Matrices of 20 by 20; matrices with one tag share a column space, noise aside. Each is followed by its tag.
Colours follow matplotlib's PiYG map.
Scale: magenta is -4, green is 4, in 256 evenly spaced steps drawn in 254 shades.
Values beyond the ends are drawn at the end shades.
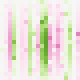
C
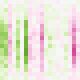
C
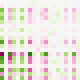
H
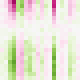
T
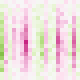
C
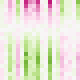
T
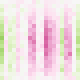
C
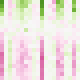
T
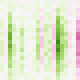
C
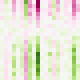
T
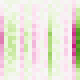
C
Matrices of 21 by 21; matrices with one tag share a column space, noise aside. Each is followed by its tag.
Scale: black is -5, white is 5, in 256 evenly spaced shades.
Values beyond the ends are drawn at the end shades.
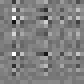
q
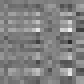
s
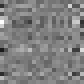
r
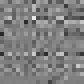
q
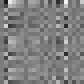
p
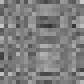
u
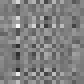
u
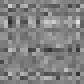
r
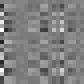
s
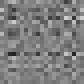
q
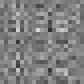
s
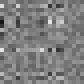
r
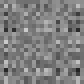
s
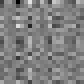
p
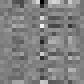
p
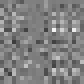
s
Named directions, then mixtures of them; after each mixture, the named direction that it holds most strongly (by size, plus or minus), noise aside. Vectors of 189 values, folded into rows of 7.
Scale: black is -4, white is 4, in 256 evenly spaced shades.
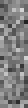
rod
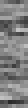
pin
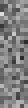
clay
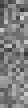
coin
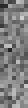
coin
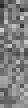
coin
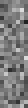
rod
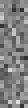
rod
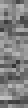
pin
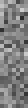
coin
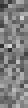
coin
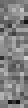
rod
